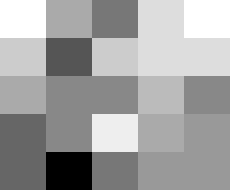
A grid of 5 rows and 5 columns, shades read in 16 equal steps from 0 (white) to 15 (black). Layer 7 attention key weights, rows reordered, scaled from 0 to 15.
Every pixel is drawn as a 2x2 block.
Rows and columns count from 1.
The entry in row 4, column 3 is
1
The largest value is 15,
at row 5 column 2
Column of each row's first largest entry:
3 2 2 1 2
